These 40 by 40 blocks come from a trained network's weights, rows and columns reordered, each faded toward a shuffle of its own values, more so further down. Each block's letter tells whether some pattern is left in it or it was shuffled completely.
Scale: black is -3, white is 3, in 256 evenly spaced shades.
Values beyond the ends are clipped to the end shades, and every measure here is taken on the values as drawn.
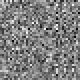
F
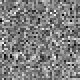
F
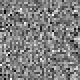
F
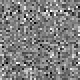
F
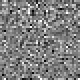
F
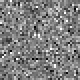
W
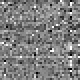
F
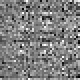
F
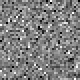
W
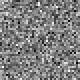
W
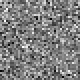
W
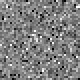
W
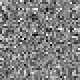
F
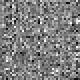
F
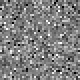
W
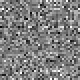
F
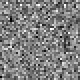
W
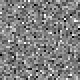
W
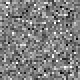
W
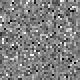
W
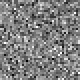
W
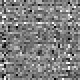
F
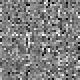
F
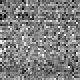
F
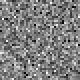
W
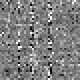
F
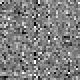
F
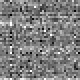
F
